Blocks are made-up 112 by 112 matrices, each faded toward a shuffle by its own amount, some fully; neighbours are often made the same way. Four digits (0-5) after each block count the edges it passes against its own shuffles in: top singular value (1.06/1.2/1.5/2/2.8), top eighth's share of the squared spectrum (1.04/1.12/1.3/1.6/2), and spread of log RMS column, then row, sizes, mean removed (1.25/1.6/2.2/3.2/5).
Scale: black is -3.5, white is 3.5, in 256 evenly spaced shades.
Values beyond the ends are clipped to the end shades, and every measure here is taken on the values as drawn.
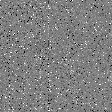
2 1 1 0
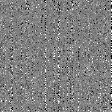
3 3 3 2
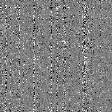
2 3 4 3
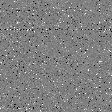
2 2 1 1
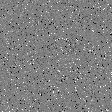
0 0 0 0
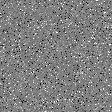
0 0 0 0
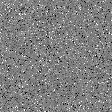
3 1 0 0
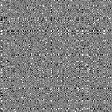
5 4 3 3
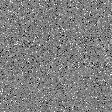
3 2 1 1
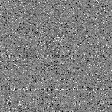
4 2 1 1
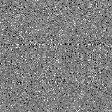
4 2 1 2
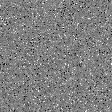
0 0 0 0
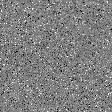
1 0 0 0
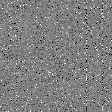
3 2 1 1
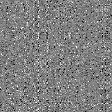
4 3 2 1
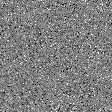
0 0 0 0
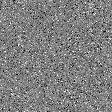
0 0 0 0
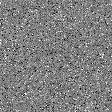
0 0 0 0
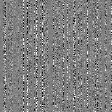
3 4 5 0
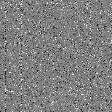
2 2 2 0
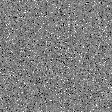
0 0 1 0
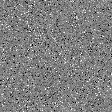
0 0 1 0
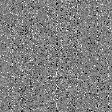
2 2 3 0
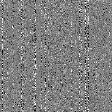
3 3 4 0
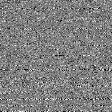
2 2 0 4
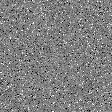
1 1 0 0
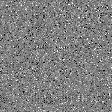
3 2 1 1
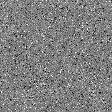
0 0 1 0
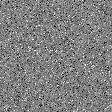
0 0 0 0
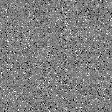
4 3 2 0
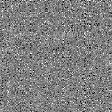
4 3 3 1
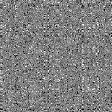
4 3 2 2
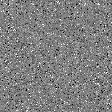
3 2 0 0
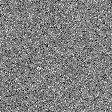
1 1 0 0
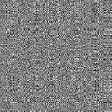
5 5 3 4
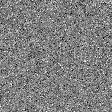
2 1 0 0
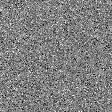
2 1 0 0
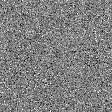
2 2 0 0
